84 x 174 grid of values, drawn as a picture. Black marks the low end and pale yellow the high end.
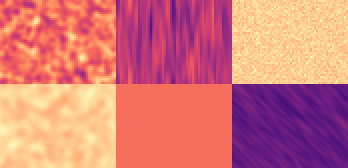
The table splits into 2 rows of 3 panels. Panel 1,1: high, blotchy. Panel 1,2: middling, streaked downward. Panel 1,3: very high, fine-grained, faint in contrast. Panel 2,1: very high, blotchy, faint in contrast. Panel 2,2: high, flat. Panel 2,3: low, slanting down to the right, faint in contrast.
